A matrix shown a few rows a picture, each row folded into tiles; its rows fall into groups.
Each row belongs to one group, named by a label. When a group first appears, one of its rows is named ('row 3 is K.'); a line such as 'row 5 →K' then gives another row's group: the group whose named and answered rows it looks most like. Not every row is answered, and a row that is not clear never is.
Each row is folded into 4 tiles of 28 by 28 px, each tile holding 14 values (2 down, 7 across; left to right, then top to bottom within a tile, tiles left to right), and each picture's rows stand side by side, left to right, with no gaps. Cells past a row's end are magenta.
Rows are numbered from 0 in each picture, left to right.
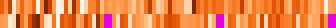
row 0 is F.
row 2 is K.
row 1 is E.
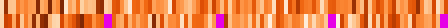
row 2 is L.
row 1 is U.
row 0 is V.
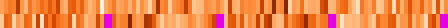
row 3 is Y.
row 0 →K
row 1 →F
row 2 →V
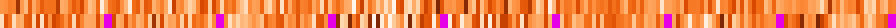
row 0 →K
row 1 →U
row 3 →U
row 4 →K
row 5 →K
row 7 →F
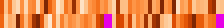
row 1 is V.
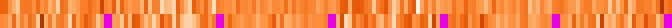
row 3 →F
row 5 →U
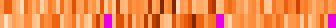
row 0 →Y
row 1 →V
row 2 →Y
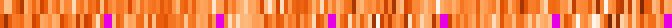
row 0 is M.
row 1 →K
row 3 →K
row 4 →L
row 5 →E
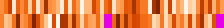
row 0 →F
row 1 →M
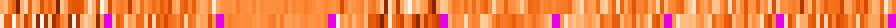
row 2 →E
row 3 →V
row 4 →E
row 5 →Y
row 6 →Y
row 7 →K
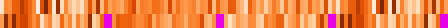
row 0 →M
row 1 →M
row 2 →Y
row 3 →M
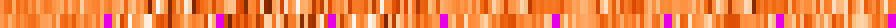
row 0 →F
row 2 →M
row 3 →E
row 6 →E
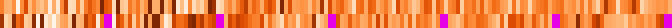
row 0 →U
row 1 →V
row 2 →M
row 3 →U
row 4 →F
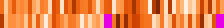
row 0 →L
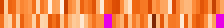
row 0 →L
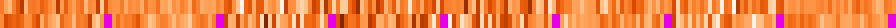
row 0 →M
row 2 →U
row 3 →M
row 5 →Y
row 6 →L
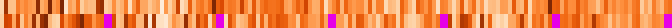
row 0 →V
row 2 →K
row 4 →U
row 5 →F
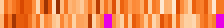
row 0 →M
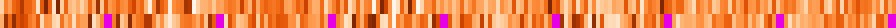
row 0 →M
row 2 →K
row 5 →U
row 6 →Y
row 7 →Y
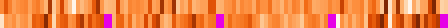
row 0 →V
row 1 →V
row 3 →V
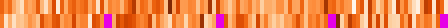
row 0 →Y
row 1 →M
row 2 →U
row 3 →U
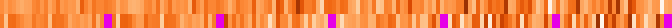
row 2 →L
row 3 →Y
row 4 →K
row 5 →K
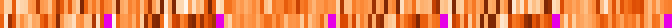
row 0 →E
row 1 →V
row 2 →Y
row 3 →V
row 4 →V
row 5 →Y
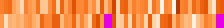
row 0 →Y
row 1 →L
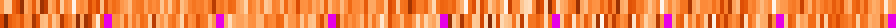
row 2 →Y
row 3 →L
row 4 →U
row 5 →K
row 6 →K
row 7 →K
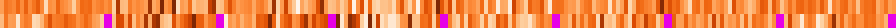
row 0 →E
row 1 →V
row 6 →U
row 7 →E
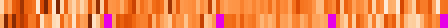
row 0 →M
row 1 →M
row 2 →L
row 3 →L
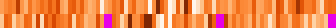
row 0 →K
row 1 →F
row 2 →L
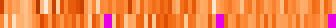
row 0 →Y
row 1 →K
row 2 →U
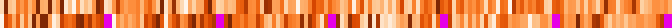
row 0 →V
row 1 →V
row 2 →M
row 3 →U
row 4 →L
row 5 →F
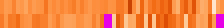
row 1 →K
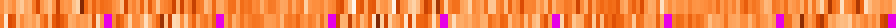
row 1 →E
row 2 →F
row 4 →Y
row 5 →K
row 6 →L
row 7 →F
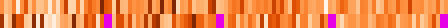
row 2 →K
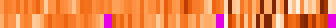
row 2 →V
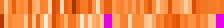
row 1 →E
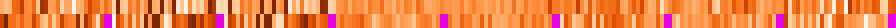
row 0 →M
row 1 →V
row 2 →V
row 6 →Y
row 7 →L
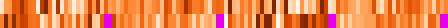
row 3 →Y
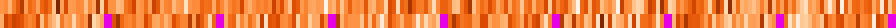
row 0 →M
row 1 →M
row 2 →K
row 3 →L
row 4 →M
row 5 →U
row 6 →M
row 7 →Y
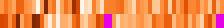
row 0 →F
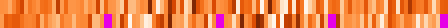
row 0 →M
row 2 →F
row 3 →L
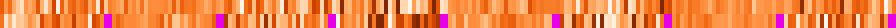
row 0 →Y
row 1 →E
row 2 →U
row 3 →V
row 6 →F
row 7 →K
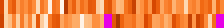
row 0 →L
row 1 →M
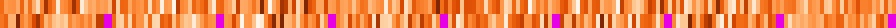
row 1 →L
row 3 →U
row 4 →F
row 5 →U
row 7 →Y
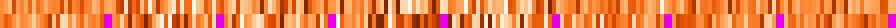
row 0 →E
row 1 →F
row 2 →E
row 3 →V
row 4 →U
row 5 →K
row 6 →M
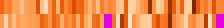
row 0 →Y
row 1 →E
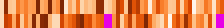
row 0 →V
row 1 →F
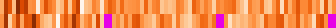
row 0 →F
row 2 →Y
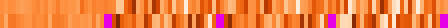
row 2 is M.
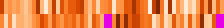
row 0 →Y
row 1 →M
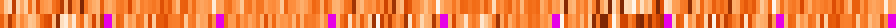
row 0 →E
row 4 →E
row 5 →V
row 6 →K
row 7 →K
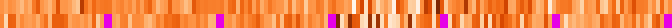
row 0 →E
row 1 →E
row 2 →F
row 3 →U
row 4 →K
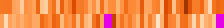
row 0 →Y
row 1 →L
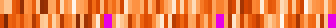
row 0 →M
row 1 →F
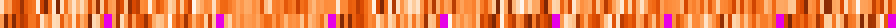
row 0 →M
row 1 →F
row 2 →Y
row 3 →M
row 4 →V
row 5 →F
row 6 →E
